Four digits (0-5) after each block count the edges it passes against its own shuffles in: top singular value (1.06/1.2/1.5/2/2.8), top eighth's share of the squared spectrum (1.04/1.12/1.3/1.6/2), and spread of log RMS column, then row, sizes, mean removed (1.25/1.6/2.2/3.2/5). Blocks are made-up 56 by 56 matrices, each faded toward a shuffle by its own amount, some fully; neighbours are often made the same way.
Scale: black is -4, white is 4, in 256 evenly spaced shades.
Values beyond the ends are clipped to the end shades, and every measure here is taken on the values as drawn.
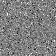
0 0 0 0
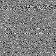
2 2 0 3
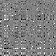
4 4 2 2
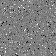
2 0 0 0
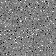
3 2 0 0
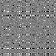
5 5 2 3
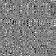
4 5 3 2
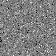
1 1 0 0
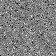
1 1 0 0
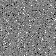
2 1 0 0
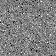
0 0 0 0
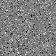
2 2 0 0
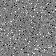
0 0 0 0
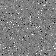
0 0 0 0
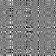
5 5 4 3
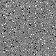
2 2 1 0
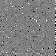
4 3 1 1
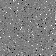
0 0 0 0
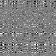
4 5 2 3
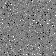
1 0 0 1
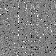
3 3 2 1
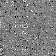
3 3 1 1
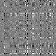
4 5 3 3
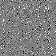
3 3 1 0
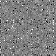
3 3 2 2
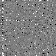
3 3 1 1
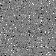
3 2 1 0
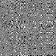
4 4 2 2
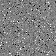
2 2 0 0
